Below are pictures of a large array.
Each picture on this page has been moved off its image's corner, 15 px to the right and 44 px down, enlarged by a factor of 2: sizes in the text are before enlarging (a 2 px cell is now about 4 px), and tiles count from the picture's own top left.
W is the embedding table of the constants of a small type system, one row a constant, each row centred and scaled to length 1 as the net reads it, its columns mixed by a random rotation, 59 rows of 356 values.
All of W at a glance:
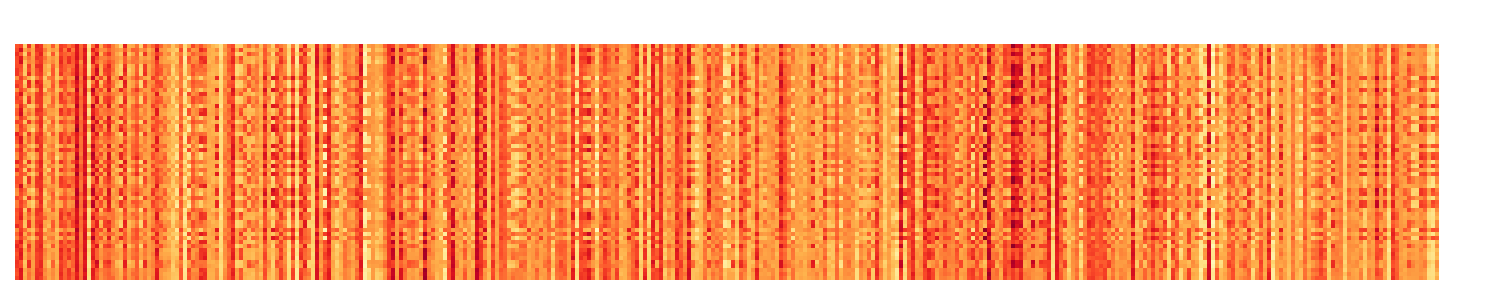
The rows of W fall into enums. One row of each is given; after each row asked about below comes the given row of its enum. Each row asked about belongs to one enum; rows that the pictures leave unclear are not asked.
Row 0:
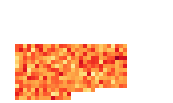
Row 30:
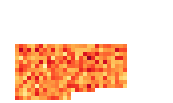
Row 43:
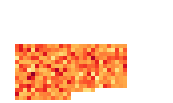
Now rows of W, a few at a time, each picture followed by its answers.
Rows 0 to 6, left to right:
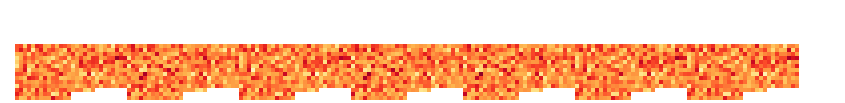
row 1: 43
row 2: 0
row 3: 43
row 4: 43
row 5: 0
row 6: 0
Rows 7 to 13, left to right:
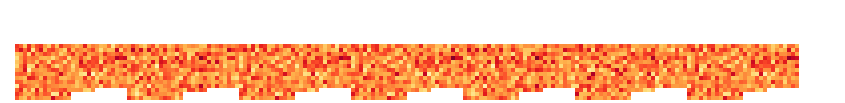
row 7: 0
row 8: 30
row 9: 0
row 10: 0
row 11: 30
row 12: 43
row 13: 0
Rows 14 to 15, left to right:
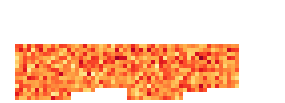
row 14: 0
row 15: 30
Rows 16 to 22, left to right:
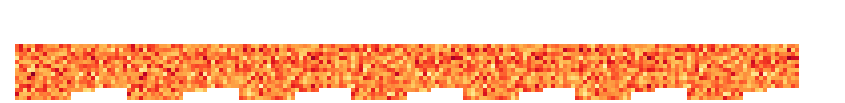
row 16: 43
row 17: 43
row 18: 30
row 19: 0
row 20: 30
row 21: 30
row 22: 0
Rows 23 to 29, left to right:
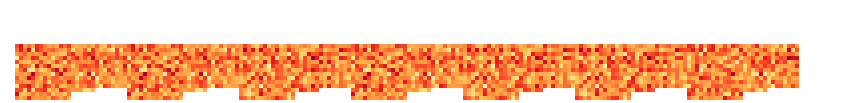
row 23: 43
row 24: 43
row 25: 30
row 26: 43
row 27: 30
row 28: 30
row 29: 0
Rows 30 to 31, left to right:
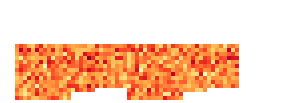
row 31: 0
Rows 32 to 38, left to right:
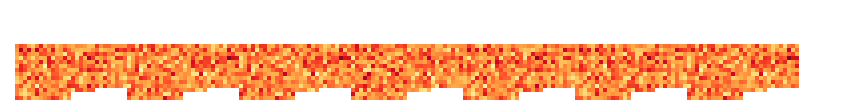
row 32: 30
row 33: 0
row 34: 0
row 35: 43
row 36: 30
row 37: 30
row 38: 0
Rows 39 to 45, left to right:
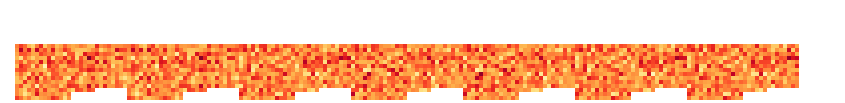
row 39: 30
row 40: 30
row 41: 0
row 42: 43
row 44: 0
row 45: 0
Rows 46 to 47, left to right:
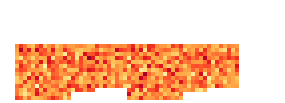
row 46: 30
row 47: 43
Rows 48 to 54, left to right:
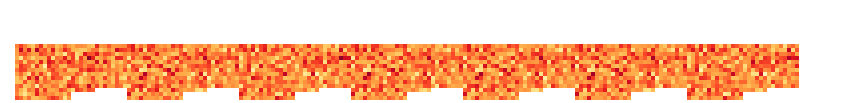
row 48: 30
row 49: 43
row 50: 0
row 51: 43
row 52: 43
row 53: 43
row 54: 0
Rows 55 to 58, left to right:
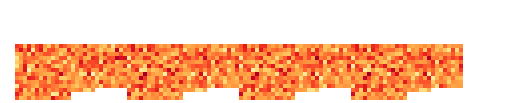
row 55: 0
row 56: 43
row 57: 43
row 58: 43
